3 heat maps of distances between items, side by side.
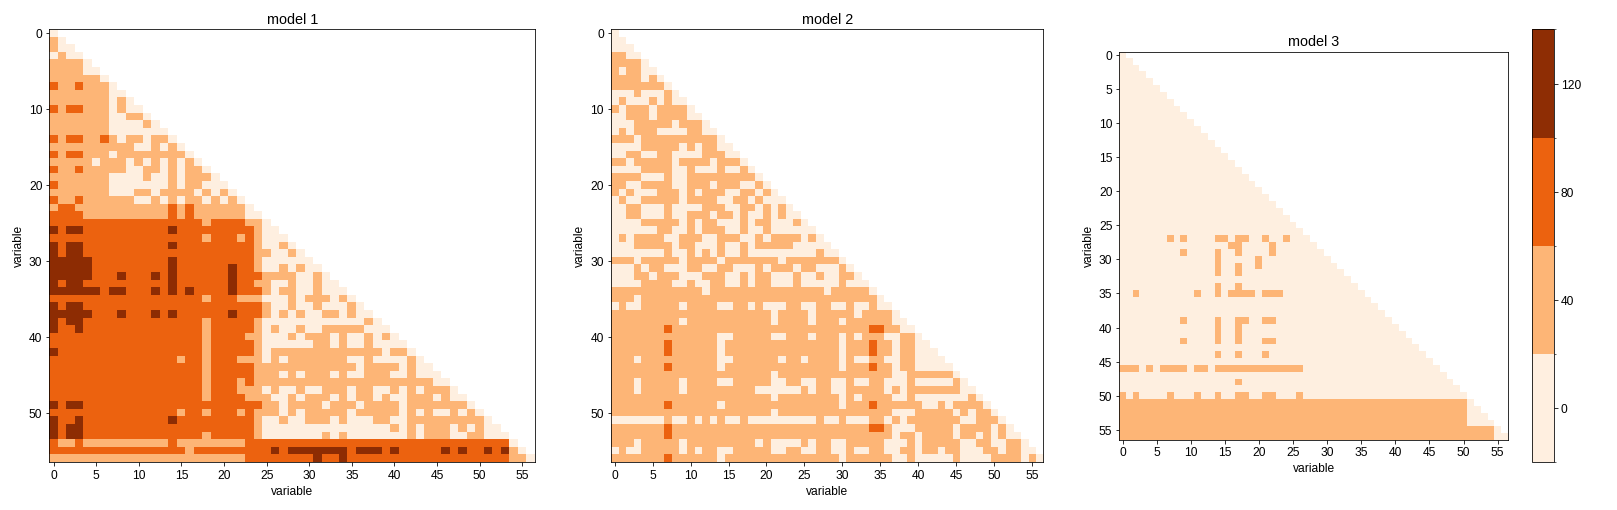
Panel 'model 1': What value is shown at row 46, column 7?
80
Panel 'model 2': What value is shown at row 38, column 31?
40
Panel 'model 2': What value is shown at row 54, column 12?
40
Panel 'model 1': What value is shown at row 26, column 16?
80
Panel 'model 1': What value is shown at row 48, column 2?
80
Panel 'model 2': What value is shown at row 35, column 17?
40
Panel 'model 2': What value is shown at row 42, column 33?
40
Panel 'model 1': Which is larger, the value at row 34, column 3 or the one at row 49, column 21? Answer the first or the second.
the first
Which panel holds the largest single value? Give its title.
model 1
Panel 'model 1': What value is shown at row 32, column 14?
120
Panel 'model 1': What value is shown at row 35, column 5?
80
